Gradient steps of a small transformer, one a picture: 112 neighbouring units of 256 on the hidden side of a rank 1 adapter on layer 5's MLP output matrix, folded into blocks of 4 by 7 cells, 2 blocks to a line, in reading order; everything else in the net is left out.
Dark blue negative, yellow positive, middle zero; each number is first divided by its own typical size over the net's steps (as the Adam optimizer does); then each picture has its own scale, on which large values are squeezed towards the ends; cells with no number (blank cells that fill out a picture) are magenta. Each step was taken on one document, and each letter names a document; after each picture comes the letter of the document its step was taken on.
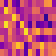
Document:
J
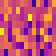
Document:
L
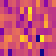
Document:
L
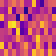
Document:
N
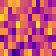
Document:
J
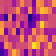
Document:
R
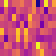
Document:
L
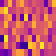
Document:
J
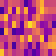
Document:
N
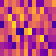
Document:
N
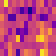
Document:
L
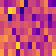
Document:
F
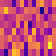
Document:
R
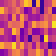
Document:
N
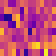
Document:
N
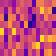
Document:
R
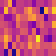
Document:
R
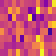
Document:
L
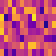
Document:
R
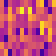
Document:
L
